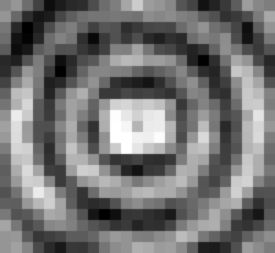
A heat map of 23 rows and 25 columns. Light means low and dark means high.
Rings spread out from the centre. The ninth with the highest average is the top left. In the centre lies a patch that is lower than the rest. The texture is blotchy. The centre is the ninth with the lowest average.
